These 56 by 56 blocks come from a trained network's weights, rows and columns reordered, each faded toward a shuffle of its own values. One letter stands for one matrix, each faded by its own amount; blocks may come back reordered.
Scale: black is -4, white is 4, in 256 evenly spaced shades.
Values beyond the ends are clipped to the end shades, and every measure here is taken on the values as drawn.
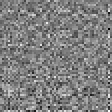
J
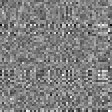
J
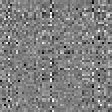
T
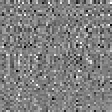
T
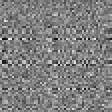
J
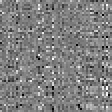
T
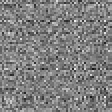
J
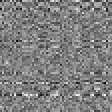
J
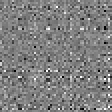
T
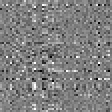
T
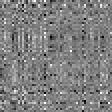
T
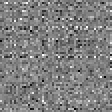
T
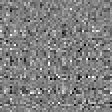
T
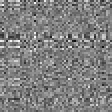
J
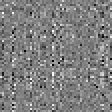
T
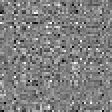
T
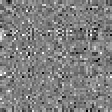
T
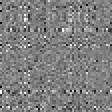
T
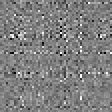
T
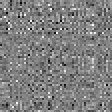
T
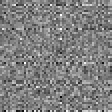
J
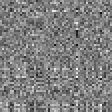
J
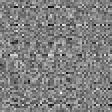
J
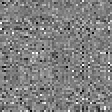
T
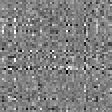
T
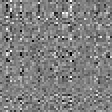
T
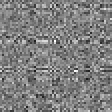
J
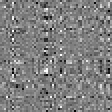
T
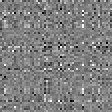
T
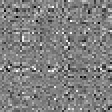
T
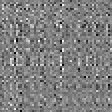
T
